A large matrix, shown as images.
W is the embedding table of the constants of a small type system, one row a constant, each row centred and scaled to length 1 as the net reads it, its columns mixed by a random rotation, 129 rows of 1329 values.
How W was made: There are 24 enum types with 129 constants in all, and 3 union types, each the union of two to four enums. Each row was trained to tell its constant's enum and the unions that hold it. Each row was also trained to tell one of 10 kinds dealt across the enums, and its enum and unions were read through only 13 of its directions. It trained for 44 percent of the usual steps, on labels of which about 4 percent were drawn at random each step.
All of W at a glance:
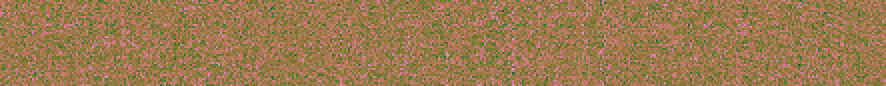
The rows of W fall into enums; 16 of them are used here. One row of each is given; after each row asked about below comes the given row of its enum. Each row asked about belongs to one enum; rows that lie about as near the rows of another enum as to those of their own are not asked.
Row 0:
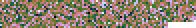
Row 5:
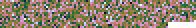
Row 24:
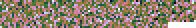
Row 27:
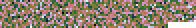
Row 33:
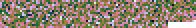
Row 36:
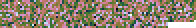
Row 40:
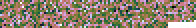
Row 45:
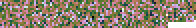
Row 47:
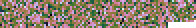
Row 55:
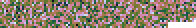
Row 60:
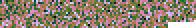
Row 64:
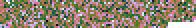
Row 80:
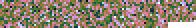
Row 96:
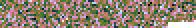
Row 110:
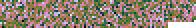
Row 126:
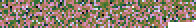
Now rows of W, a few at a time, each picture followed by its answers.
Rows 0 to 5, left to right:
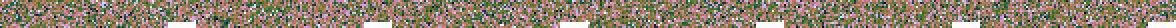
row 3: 110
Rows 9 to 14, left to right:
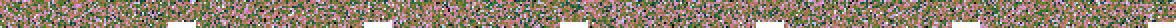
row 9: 24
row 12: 55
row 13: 27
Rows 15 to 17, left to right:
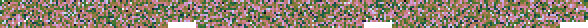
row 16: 40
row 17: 110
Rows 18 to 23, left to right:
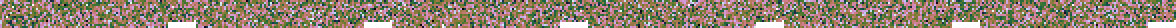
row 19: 45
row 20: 24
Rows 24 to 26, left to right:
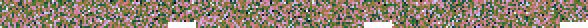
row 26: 0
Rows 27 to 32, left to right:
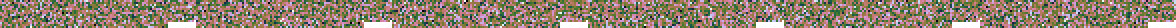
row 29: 47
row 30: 36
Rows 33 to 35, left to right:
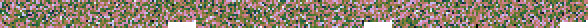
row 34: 40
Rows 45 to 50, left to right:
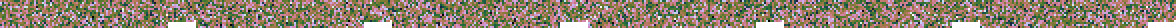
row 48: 33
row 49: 80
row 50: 0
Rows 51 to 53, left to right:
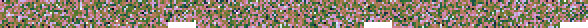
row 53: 55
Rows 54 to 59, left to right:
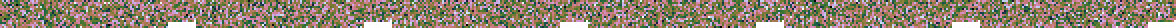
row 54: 64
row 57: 110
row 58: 33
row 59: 0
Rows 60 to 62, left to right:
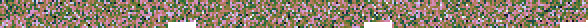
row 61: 45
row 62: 45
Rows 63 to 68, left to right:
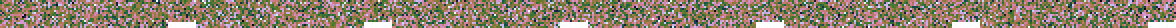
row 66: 40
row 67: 40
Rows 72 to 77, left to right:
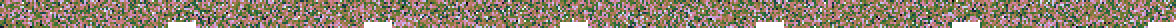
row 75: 24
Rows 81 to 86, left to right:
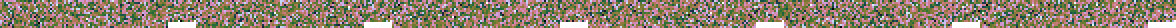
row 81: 33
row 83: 33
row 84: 0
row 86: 33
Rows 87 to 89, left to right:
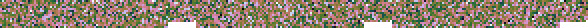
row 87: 0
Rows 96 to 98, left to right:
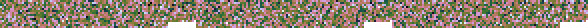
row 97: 55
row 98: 96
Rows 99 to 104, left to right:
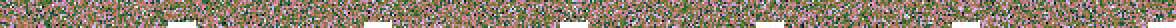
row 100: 60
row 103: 110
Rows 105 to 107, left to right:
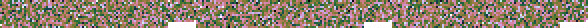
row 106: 126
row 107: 24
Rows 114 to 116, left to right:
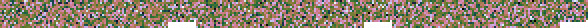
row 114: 55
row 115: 55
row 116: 45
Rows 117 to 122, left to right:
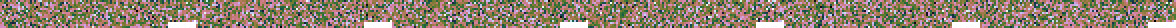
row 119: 126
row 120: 110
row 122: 45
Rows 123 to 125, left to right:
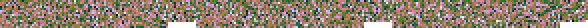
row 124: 24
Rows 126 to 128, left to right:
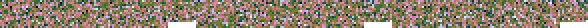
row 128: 80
